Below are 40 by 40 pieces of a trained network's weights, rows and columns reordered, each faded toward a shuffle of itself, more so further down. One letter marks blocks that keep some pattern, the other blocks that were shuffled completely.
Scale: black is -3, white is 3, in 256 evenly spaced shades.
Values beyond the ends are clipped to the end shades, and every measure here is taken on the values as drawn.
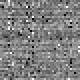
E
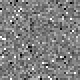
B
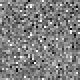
B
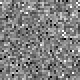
B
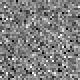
B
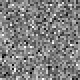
B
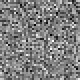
B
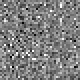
E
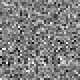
E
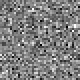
E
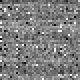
E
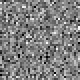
E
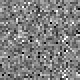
E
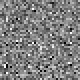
E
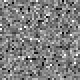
B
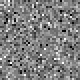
B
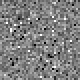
B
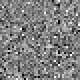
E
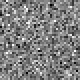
B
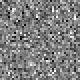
E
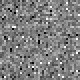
B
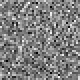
B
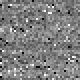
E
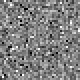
B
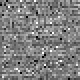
E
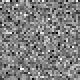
E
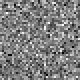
B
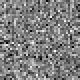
E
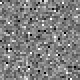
B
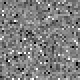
B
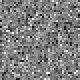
B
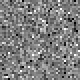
E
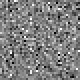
E
